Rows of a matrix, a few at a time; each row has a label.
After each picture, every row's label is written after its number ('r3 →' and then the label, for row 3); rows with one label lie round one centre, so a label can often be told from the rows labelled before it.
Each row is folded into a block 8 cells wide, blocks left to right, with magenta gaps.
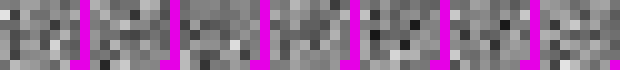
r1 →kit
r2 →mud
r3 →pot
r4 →kit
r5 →kit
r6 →kit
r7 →mud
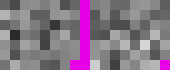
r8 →kit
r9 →pot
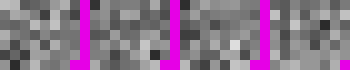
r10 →mud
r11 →pot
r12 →pot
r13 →kit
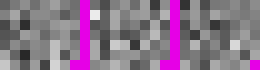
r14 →pot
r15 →kit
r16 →pot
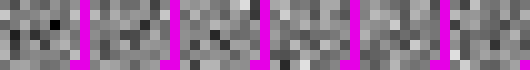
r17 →kit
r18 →kit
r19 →mud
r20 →mud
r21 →mud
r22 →kit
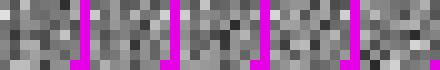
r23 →kit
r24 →kit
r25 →kit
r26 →kit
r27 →mud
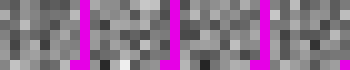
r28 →kit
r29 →mud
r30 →pot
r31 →kit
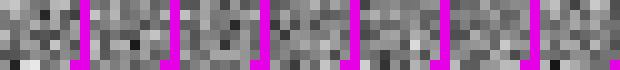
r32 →mud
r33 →kit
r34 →kit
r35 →pot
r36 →pot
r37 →pot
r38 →mud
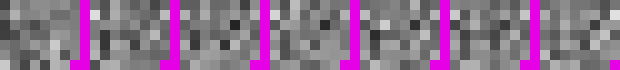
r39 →pot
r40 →kit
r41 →kit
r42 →kit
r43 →kit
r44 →kit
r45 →kit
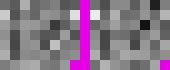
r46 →kit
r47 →kit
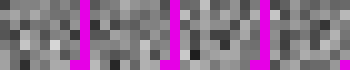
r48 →pot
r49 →pot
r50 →kit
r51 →kit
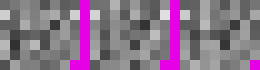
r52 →kit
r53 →kit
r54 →kit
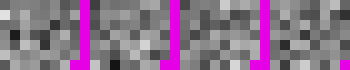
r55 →kit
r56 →pot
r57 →pot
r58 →mud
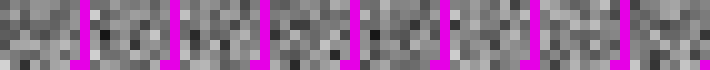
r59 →pot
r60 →kit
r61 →kit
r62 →pot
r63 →kit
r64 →kit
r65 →mud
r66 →pot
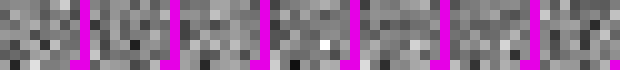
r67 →mud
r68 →kit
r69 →pot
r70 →pot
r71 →pot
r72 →pot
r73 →kit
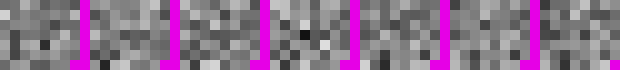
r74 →kit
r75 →mud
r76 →mud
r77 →mud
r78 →pot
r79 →pot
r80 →pot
